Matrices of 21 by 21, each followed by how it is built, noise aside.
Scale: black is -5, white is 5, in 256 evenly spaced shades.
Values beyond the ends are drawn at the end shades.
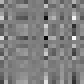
low rank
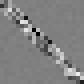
banded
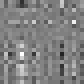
low rank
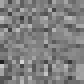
low rank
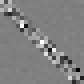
banded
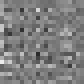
low rank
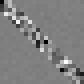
banded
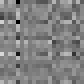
low rank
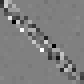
banded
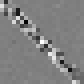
banded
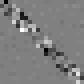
banded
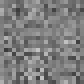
low rank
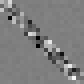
banded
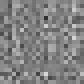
low rank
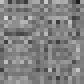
low rank
